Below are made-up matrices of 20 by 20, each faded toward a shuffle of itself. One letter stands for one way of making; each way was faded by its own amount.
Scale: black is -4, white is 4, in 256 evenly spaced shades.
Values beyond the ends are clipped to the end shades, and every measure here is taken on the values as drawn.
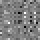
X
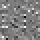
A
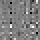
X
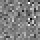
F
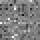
A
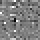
A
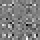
X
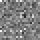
F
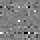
X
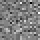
F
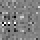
X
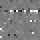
A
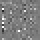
X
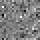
F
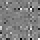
X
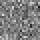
F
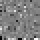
X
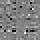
A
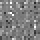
A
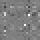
X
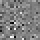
A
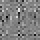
X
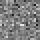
F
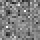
F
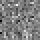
F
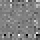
X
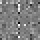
X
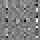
X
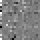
X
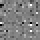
X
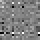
X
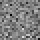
F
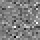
F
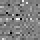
A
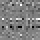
X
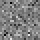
F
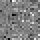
A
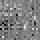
A
